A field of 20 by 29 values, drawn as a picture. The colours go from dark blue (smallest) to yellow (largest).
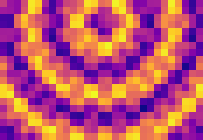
The ninth with the highest average is the top middle. Concentric rings centre on the top middle. Overall the values sit about 50% of the way up the scale. There is no overall slope.
